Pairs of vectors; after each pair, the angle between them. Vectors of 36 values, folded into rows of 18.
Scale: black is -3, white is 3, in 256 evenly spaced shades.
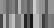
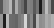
partly opposed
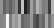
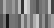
nearly opposite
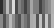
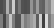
nearly parallel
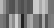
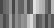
partly aligned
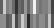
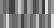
partly opposed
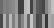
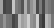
orthogonal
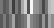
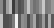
orthogonal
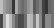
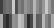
nearly opposite
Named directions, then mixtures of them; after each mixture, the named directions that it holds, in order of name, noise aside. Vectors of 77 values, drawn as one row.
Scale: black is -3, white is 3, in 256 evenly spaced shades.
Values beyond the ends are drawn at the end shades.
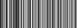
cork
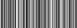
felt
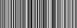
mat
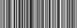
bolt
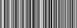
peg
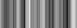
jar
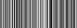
felt, mat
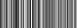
cork, peg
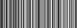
cork, felt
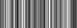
bolt, jar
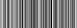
cork, felt, peg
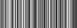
bolt, jar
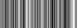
bolt, jar, mat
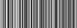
cork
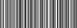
felt, peg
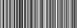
bolt, felt, peg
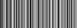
bolt, cork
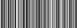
felt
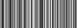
peg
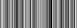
felt, mat, peg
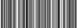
bolt, felt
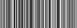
bolt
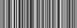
bolt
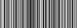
bolt, mat, peg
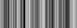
jar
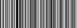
felt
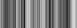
jar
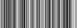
bolt, felt, jar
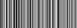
bolt, cork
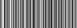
peg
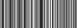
peg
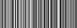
bolt
